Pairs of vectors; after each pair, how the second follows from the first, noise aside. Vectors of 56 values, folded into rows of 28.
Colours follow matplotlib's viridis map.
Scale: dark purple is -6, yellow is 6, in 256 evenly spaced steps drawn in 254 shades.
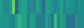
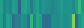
wrapped around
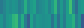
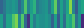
scaled up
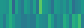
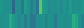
partly zeroed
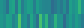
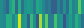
scaled up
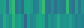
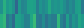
wrapped around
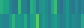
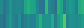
wrapped around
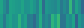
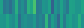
wrapped around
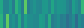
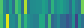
scaled up
